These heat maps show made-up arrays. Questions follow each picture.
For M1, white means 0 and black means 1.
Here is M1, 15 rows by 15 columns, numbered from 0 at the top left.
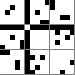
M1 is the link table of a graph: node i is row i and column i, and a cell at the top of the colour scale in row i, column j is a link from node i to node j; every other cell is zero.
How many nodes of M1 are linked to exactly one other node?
0
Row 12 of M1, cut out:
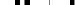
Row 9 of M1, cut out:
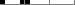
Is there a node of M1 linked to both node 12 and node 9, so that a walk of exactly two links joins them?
yes
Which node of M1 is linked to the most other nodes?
node 5
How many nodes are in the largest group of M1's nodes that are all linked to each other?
3
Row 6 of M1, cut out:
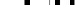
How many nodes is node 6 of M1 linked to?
3
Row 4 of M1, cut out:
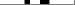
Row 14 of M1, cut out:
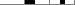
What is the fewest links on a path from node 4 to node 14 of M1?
2
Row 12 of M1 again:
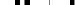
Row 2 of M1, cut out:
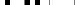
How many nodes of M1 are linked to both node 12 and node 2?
1
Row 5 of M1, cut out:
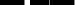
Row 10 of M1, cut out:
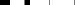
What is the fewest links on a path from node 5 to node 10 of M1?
1
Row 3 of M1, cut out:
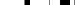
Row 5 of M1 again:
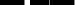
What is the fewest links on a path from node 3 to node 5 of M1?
1
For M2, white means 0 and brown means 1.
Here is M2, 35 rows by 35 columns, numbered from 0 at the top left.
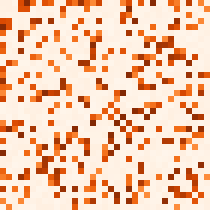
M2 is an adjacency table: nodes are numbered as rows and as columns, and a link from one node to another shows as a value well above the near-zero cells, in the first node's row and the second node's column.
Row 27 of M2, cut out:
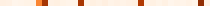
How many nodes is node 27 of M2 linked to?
5
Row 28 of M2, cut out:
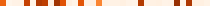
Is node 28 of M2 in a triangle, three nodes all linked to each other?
yes
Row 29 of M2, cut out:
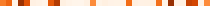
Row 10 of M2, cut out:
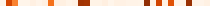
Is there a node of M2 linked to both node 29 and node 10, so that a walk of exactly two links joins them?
yes
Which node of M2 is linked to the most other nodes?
node 0
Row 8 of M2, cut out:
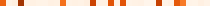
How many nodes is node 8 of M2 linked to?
9
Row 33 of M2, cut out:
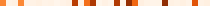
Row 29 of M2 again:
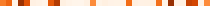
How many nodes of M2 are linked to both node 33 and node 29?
5
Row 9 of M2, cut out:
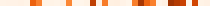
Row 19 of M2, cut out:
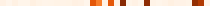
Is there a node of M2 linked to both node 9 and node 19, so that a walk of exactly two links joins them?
yes
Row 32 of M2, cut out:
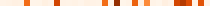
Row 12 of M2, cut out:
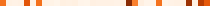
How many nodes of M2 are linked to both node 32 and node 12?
4
